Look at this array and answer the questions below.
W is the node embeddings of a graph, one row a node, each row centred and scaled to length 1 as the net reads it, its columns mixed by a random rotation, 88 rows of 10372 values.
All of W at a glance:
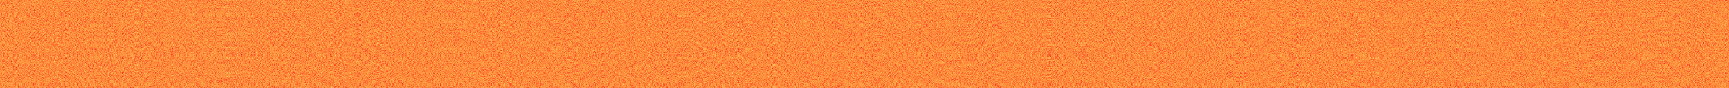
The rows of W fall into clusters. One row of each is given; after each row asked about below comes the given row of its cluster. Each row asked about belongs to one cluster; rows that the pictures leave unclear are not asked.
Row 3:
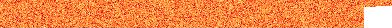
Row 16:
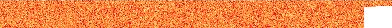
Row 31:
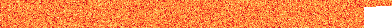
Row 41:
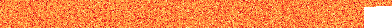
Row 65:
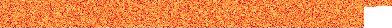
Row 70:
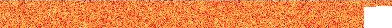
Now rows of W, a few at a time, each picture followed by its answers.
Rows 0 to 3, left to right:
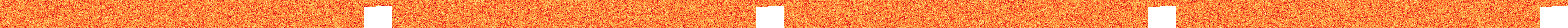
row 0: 16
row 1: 3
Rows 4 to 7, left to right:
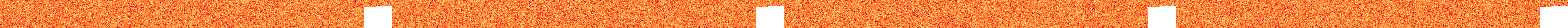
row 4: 31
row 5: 41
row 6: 70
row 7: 16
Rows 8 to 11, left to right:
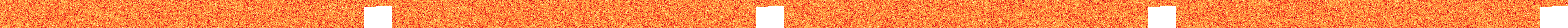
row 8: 41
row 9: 65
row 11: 3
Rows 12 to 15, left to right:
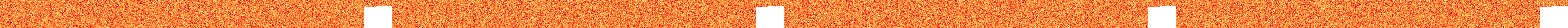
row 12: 65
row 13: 16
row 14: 70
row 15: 16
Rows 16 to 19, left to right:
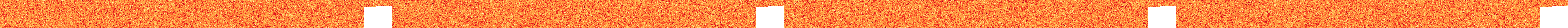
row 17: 31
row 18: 70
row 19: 31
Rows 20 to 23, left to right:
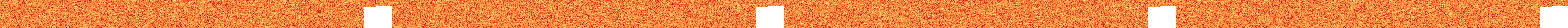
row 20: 70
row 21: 41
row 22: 41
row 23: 65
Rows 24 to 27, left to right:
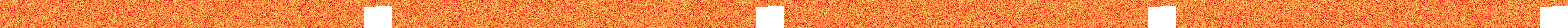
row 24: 70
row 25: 70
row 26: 31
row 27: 41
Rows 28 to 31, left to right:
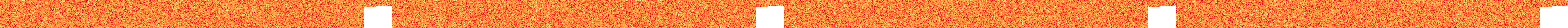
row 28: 65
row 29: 16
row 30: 3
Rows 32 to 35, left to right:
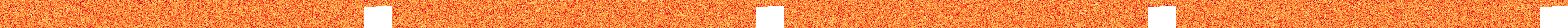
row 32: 65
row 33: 16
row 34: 16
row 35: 41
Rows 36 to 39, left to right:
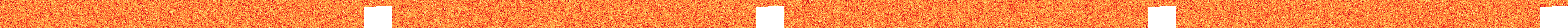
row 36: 65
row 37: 65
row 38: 70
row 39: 16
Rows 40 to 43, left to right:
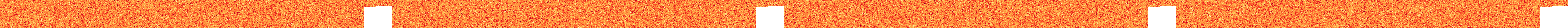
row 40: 16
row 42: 65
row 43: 65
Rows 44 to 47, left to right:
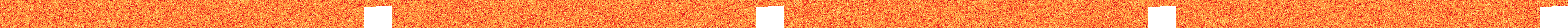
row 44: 31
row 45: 31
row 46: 70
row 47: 16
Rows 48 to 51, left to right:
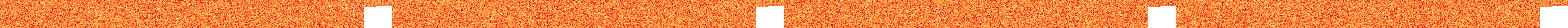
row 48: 41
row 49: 41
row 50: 3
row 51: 41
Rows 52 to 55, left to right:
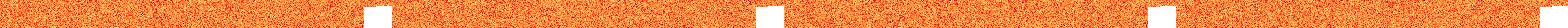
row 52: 70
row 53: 3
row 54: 70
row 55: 70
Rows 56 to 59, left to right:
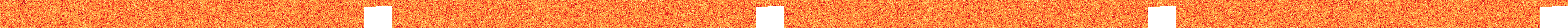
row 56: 70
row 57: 16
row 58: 16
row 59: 70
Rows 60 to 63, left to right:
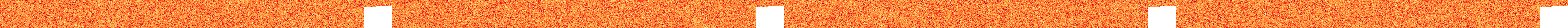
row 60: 31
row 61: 3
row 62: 41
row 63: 3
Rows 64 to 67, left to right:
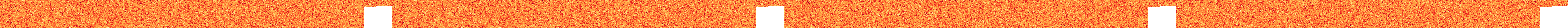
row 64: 65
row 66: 70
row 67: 31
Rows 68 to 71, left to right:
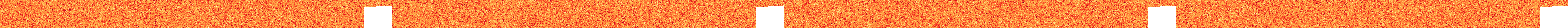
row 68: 41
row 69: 31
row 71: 65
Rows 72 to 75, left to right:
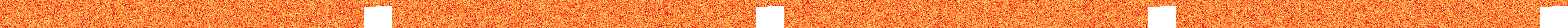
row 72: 16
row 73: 16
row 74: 70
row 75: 65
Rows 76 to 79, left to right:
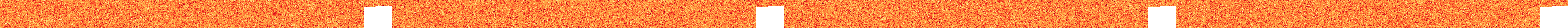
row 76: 16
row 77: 3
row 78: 41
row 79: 31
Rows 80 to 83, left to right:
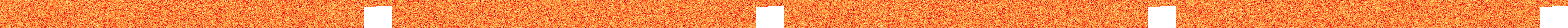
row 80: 41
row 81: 3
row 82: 41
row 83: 70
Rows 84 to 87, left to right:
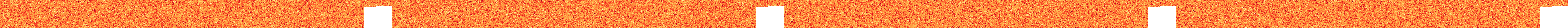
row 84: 70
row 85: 70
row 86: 65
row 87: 65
